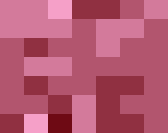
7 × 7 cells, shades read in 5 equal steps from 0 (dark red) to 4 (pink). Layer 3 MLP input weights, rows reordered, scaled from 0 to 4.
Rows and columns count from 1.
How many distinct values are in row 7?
5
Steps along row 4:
up same down same same same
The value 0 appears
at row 7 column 3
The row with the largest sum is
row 2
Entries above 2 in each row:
4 5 1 2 0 1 2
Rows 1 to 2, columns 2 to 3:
3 4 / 3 3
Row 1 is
3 3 4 1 1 2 3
